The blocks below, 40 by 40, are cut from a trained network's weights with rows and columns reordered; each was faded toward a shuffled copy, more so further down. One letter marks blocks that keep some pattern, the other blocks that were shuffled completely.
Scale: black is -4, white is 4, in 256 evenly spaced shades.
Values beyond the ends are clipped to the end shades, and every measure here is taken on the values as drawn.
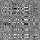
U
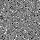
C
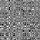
U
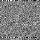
U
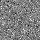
C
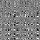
U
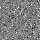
C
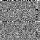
U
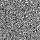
C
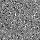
C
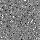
C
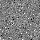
C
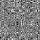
U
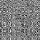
U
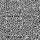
U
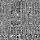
U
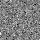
C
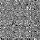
U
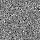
C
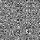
U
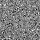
C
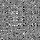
U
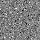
C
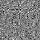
U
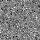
C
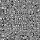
U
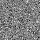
C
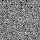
C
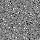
C
